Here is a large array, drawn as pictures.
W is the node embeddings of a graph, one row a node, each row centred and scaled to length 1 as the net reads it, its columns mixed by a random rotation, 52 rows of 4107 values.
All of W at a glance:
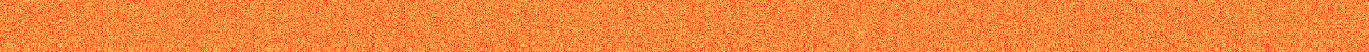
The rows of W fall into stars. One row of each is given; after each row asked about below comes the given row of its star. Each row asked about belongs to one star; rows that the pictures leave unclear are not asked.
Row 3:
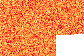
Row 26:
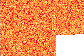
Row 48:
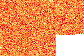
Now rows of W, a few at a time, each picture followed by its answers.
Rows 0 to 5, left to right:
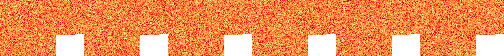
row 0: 26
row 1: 26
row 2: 48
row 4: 3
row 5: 48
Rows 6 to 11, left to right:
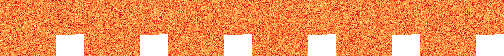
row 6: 3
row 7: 48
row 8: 48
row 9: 48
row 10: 3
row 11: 48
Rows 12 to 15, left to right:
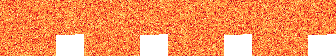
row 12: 48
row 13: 3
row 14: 48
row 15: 26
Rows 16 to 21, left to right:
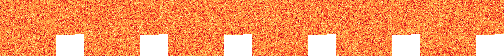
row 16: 48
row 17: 3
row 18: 48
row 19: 26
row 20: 26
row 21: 26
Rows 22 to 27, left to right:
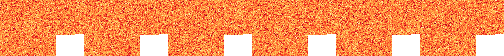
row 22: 3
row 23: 3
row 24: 48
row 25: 3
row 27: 48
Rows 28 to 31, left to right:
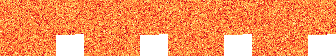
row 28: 48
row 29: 3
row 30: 3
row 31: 48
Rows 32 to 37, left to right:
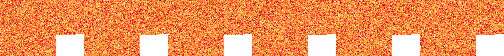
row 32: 48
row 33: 26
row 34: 48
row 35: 3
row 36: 26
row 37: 26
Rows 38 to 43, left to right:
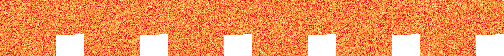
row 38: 48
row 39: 3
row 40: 26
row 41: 3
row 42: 3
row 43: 26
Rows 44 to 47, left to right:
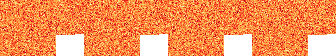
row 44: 26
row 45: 26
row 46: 26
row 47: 48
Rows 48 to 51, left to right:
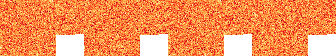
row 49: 48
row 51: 26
